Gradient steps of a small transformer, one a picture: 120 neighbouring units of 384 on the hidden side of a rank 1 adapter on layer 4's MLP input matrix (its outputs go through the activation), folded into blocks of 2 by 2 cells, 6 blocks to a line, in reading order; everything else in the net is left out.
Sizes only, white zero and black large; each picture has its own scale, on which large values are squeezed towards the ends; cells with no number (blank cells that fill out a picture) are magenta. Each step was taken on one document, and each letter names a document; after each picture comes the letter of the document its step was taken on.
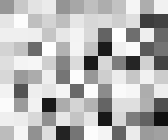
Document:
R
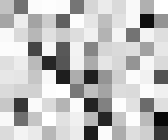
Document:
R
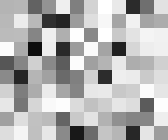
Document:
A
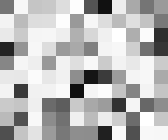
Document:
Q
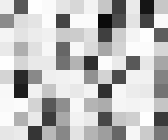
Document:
R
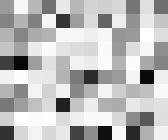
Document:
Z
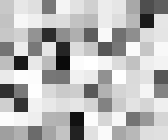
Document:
A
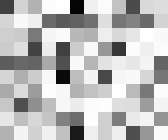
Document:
A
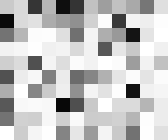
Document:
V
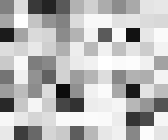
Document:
V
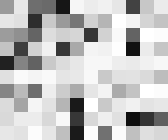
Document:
Z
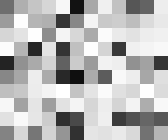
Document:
A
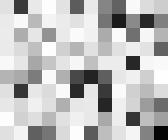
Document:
R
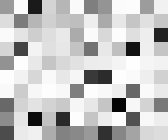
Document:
Q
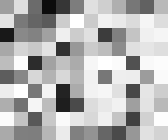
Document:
V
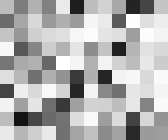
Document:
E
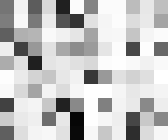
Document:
Z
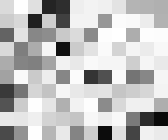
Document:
Z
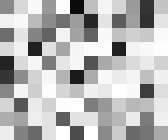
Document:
A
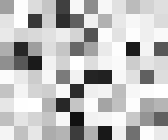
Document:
Z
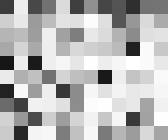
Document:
E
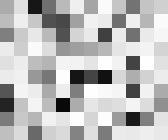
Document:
V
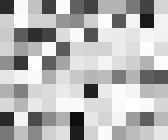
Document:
A
